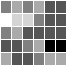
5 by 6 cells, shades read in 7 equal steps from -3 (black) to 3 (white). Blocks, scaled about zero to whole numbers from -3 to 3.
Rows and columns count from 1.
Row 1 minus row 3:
0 0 1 2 0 0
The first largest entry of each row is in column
2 1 2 4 1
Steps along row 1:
up down up down same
